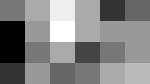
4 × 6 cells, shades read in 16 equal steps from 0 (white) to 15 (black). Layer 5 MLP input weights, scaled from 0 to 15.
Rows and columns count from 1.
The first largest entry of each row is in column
5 1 1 1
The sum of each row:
40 38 53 44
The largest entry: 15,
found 2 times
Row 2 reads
15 6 0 5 6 6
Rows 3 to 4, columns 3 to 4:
5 11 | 9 8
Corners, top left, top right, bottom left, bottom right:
8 9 12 4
